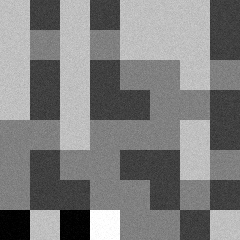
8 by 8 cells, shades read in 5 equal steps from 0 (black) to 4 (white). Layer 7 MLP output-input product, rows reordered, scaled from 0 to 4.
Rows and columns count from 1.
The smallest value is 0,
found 2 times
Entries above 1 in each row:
5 7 6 4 7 5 4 5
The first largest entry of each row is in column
1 1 1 1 3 7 1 4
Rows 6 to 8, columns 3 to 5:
2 2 1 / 1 2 2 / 0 4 2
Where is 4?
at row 8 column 4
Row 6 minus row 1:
-1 0 -1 1 -2 -2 0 1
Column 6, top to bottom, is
3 3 2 2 2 1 1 2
